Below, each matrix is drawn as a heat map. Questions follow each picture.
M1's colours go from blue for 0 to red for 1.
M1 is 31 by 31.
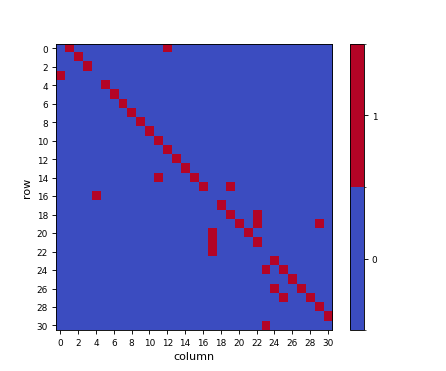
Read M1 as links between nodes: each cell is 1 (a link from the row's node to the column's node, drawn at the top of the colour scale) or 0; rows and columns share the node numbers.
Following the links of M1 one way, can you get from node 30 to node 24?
yes
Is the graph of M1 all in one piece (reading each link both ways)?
yes
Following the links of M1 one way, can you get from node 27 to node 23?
yes
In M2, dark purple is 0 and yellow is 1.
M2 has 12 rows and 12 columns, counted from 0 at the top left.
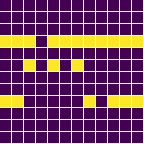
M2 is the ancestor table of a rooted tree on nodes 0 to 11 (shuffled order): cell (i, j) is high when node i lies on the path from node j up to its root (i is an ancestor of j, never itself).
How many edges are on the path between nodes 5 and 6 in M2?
1
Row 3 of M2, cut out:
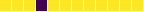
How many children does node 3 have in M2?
2
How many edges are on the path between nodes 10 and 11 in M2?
2
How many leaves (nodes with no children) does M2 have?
9
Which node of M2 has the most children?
8
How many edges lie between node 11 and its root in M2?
2
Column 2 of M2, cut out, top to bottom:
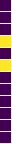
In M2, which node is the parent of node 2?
5
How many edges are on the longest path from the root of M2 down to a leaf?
2
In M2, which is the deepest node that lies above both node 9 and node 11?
8
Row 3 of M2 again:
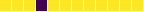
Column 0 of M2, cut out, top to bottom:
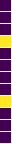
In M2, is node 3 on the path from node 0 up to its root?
yes
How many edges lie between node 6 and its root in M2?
2
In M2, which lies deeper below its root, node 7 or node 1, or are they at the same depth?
the same depth
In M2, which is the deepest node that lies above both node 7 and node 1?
8
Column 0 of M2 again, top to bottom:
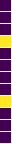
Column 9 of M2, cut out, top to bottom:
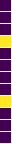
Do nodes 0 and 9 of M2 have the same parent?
yes
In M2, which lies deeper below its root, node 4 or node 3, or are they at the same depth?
node 4
